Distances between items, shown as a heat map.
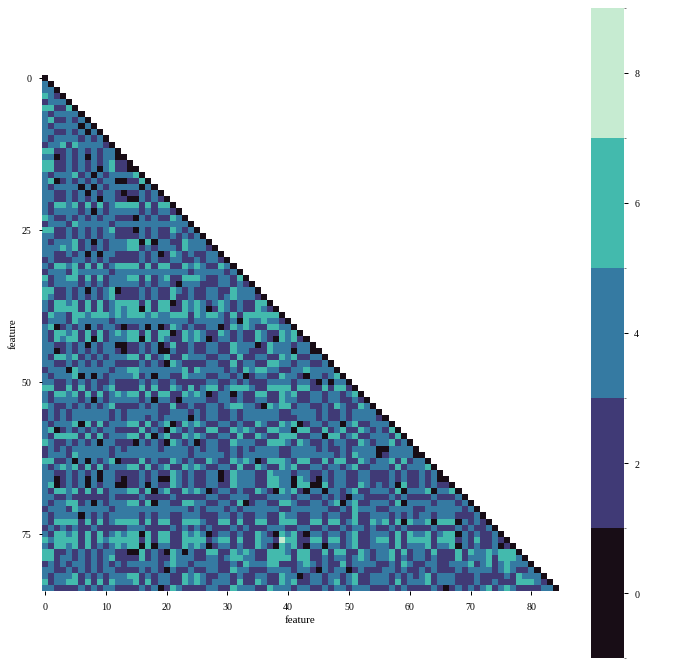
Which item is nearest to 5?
63
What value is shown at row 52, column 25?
6
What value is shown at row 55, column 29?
2
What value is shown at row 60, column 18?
4
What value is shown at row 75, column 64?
2
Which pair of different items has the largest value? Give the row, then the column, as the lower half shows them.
76, 39
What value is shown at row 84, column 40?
4
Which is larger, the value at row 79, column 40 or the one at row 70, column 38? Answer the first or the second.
the first
